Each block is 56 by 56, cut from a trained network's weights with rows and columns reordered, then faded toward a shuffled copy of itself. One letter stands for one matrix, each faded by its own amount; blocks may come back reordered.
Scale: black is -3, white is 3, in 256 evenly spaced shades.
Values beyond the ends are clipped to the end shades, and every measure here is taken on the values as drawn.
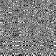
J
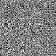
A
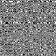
J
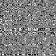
J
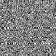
A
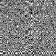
A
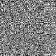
A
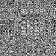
A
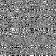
J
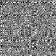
A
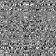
J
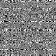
J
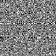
A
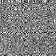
J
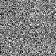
A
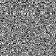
A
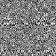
A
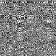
A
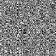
A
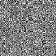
A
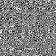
J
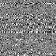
J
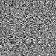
A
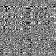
J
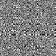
A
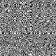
A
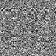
A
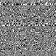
J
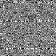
A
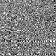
A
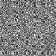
A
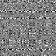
J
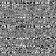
J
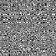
J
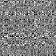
J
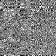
A
